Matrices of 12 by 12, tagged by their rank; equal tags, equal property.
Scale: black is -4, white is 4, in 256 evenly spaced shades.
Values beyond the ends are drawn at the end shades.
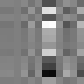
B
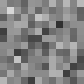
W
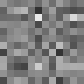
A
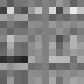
A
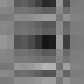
B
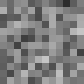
W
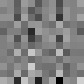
A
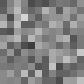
W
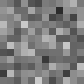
W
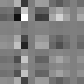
B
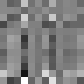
A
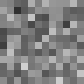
W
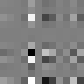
B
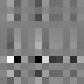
B
